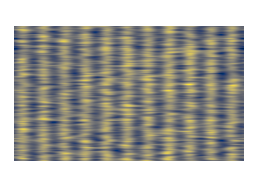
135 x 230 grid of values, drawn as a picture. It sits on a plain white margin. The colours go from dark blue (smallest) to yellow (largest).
Average level on the scale: 50%. Stripes: upright, repeating 11 times. Histogram: bell-shaped.
